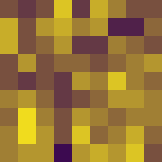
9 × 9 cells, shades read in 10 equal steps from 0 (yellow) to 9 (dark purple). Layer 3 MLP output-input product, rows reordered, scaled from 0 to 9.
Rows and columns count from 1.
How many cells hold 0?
2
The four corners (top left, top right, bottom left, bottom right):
6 6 4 6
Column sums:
39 35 41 46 39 38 37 37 44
